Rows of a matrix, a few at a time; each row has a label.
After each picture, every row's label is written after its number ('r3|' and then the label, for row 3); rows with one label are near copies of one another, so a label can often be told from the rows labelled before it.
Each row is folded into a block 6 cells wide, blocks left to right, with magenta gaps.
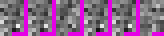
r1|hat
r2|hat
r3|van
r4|hat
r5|hat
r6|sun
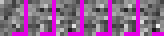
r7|van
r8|sun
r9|hat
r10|sun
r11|sun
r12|hat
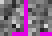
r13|van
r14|hat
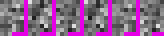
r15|sun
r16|van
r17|hat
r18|van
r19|sun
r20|hat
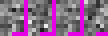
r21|sun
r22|hat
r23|sun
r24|van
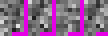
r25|hat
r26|van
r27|sun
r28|van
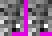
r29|hat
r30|hat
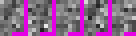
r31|van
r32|hat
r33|sun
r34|van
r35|sun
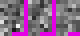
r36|hat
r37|van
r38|sun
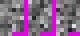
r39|sun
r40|van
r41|hat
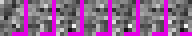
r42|van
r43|sun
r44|hat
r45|sun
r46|hat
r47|sun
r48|hat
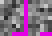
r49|van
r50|sun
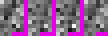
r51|van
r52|hat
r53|hat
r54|van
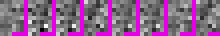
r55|sun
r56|hat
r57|hat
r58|van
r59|hat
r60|hat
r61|sun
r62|van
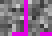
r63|sun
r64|van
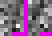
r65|hat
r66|van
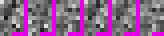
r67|van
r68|hat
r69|sun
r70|van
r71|van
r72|sun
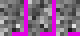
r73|hat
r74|van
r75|hat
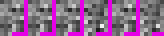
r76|sun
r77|sun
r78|sun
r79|hat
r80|sun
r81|hat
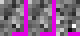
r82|van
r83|van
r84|hat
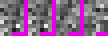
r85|hat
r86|hat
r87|van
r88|sun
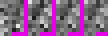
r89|hat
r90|van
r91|van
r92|van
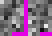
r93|van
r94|hat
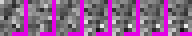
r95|van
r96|sun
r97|van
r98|hat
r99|hat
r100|hat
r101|hat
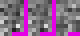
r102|hat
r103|hat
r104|sun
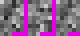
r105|van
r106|sun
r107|van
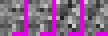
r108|sun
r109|sun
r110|van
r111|van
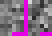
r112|sun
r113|van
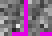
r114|hat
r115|van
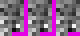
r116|hat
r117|hat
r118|hat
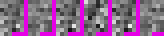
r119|hat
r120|sun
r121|hat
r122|van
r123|hat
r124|sun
